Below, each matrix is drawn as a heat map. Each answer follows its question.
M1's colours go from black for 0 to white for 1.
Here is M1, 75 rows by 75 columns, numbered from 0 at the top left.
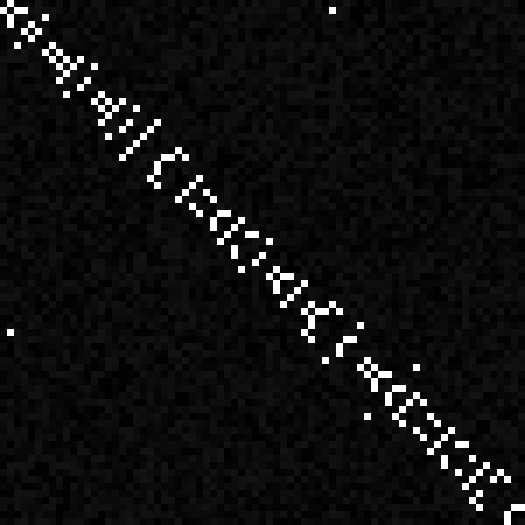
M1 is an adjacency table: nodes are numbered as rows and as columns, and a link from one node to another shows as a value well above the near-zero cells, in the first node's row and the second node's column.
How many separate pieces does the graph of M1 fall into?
1
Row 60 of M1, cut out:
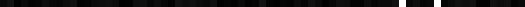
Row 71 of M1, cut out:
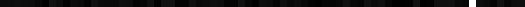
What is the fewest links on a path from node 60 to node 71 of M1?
5
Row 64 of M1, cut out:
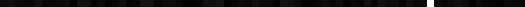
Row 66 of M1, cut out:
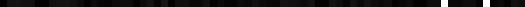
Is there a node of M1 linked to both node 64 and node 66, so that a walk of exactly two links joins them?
no
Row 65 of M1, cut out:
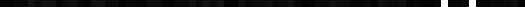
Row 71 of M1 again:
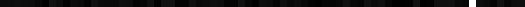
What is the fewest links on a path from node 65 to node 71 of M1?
2
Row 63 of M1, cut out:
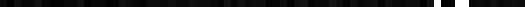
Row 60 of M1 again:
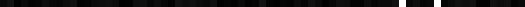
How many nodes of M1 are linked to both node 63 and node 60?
1
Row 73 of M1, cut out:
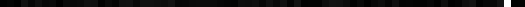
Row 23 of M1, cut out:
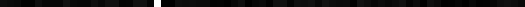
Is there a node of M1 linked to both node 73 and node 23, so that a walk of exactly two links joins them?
no
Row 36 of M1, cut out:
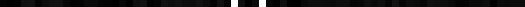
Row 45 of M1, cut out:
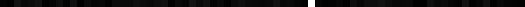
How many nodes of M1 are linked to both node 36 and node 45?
0
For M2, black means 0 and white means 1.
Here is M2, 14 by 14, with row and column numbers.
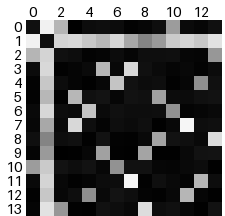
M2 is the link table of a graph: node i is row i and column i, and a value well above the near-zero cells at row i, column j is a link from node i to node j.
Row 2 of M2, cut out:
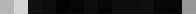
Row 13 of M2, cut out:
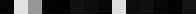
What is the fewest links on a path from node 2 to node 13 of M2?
1
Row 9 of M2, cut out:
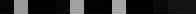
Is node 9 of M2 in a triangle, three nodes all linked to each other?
yes
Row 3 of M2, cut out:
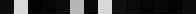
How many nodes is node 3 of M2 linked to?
3
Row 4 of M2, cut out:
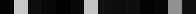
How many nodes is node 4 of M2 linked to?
3
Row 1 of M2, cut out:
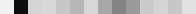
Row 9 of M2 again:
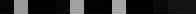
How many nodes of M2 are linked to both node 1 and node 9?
2
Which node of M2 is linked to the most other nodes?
node 1
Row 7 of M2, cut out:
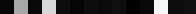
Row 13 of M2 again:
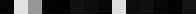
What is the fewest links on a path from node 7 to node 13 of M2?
2
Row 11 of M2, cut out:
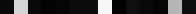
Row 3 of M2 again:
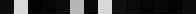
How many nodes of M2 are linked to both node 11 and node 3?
2
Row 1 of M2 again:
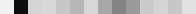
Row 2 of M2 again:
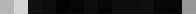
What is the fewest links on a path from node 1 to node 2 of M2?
1
